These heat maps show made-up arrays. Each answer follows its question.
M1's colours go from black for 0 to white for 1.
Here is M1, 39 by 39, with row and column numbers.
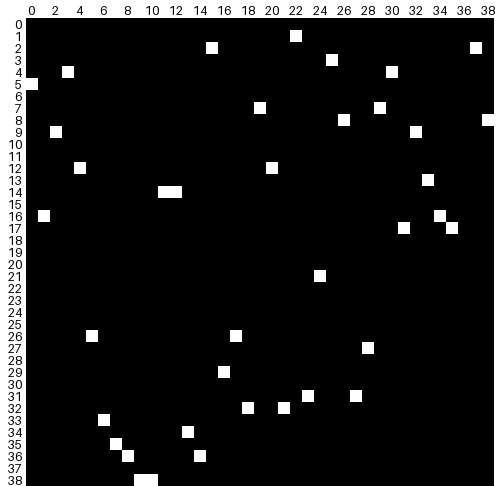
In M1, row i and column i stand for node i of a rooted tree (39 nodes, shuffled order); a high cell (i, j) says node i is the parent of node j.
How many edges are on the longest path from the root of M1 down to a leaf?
11
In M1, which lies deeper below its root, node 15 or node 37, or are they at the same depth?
the same depth
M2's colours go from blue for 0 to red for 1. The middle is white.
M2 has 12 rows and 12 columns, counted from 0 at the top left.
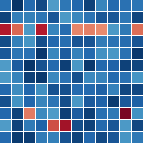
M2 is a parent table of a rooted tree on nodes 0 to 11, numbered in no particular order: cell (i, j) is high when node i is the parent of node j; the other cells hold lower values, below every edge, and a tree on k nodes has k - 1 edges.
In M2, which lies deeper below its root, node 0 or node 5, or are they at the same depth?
the same depth
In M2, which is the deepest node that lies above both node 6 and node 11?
2
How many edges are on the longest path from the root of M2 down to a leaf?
2
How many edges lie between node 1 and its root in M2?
2
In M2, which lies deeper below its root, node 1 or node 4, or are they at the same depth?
the same depth
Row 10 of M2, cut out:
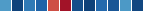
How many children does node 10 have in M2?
2
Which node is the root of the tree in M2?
9
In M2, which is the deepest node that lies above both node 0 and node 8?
2
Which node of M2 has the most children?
2
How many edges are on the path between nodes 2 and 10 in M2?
2
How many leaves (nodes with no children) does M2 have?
9
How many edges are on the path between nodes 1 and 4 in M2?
4
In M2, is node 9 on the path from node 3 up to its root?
yes
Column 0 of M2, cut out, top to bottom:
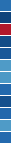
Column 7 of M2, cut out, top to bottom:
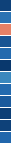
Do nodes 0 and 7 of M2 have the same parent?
yes
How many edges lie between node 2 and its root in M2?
1
